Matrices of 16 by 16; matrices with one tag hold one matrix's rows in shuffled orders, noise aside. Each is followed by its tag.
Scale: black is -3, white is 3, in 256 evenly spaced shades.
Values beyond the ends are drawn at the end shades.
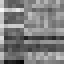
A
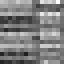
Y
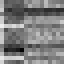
A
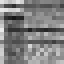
A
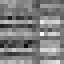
Y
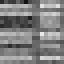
Y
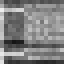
A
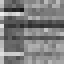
A
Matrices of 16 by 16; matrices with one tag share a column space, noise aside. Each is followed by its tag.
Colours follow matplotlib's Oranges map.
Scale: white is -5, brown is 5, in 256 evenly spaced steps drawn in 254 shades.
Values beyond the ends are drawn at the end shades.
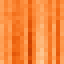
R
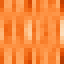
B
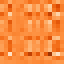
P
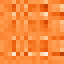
P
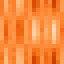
B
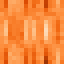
B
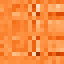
P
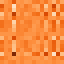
P
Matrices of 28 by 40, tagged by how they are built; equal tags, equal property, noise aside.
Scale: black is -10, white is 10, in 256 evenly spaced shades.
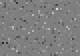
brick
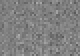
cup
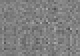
cup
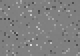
brick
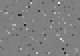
brick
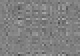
cup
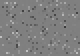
brick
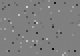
brick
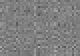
cup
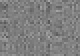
cup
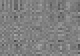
cup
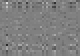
cup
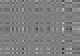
cup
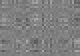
cup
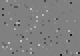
brick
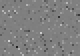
brick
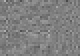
cup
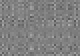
cup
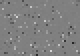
brick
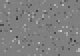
brick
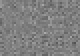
cup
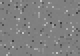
brick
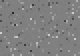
brick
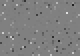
brick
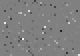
brick
